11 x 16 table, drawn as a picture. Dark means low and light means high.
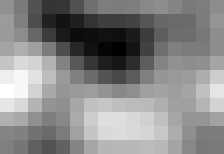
Ninth with the lowest average: top middle. Ninth with the highest average: middle left. Calmest part: top right. Lone odd cells: none. Average level on the scale: 50%.
